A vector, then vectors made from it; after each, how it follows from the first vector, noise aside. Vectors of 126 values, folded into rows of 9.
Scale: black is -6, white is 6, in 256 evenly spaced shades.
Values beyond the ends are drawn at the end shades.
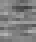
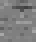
partly zeroed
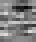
scaled up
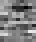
scaled up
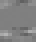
partly zeroed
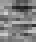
scaled up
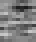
scaled up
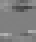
partly zeroed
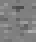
partly zeroed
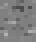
partly zeroed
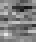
scaled up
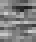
scaled up
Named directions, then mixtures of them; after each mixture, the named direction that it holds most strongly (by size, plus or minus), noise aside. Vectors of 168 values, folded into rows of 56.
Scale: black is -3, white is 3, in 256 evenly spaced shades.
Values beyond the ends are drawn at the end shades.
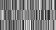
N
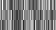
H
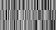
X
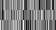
N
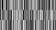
H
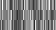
H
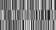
N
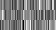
N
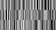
X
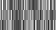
H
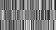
N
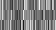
H
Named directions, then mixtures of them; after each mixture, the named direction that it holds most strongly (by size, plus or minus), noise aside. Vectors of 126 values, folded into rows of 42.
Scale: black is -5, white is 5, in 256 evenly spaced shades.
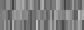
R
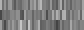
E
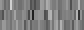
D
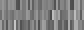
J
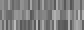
J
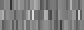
D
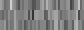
D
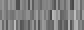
J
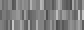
R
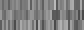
J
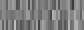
J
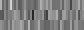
D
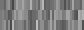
R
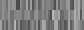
J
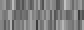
R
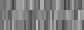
R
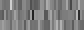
D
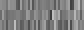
J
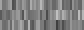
E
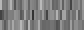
E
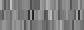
D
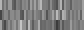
E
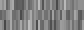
R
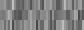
R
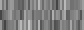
E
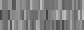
E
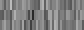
D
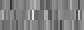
D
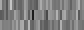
D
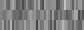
R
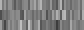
E
